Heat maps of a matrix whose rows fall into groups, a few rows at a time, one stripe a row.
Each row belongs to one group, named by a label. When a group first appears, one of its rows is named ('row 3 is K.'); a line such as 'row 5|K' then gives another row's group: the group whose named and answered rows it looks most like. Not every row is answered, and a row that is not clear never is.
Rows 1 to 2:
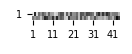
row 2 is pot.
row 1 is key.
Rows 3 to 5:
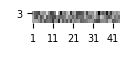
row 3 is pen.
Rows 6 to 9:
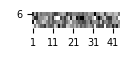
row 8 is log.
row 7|pen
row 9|key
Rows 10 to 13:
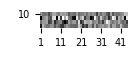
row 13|log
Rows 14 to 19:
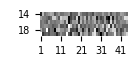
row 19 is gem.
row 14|log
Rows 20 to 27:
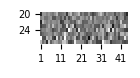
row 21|pot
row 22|log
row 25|pen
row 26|pen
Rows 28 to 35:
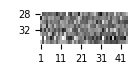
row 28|gem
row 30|key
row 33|pen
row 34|key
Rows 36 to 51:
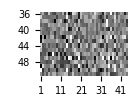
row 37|gem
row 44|gem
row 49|log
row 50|gem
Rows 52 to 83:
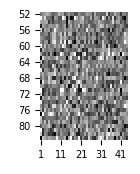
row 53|key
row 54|key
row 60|key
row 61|log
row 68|pot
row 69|log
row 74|gem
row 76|key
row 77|log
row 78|gem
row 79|key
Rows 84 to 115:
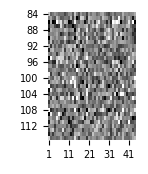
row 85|pot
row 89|pot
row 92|key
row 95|log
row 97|pot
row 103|log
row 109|log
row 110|pot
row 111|log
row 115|gem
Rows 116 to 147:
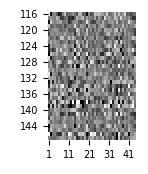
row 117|pot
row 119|gem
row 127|gem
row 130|key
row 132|key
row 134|log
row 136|log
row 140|pen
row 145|log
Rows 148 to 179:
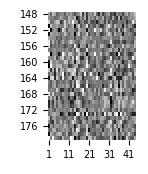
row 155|key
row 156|gem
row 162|key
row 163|pen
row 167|pot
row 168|key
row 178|log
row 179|key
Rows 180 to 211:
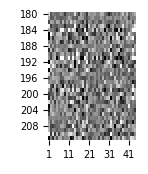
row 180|gem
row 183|gem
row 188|key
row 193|key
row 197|pot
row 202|key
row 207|key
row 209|gem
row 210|key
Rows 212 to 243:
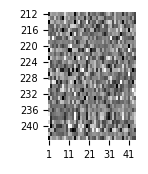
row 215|pen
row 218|key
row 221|log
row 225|gem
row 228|key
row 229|key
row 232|gem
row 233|log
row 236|pot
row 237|gem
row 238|gem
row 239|key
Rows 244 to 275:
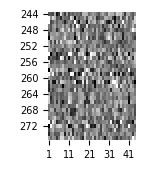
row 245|key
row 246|gem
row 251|key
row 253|pot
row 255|pen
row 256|gem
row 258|log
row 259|key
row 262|log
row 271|key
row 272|log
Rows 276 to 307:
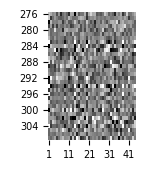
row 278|log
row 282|gem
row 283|gem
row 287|key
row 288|key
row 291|pen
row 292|log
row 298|gem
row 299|pot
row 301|key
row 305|log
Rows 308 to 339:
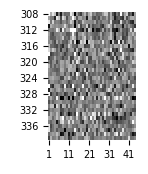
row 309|pen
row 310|key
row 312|pen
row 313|pen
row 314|pen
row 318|gem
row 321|key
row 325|log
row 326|pen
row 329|pot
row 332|pot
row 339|log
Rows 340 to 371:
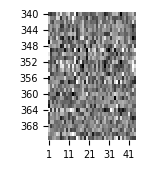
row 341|pen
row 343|pot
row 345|key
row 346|pot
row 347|log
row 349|gem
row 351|gem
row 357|pot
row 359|pen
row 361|pen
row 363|log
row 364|key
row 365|log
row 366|pot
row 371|pot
